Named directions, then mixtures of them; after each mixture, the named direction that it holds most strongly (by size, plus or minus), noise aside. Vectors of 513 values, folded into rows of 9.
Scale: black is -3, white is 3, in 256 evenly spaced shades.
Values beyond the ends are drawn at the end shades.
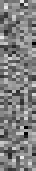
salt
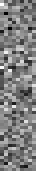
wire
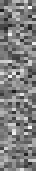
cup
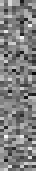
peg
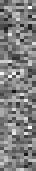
cup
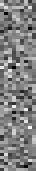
wire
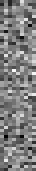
peg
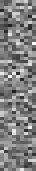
cup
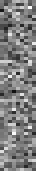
cup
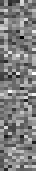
peg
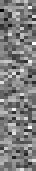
cup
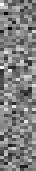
wire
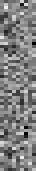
salt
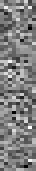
cup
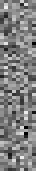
salt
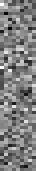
wire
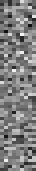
peg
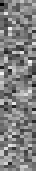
wire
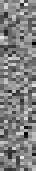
salt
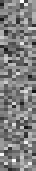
salt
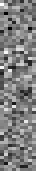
wire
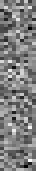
cup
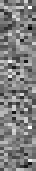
cup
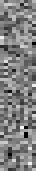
salt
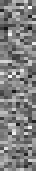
cup
